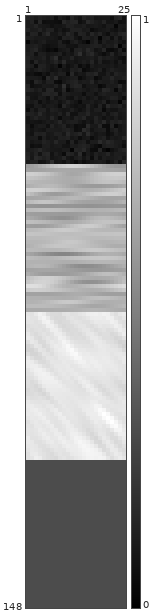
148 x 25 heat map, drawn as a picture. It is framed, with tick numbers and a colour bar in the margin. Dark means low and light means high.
The table splits into 4 rows of 1 panel. Panel 1,1: very low, fine-grained, faint in contrast. Panel 2,1: high, streaked across. Panel 3,1: very high, slanting down to the right, faint in contrast. Panel 4,1: low, flat.
